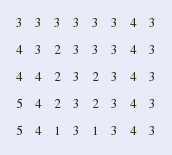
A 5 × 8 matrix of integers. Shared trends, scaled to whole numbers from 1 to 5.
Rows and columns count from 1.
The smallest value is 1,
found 2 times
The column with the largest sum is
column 1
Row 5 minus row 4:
0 0 -1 0 -1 0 0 0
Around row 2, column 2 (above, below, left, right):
3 4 4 2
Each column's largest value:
5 4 3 3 3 3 4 3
